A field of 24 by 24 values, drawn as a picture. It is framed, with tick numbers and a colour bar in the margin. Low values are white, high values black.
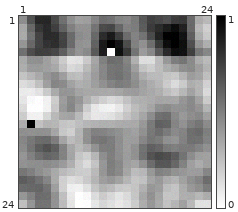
Grain: blotchy. Seam: horizontal, 20% of the way down, the top part higher. Lone odd cells: 2, 1 higher and 1 lower than their neighbours.
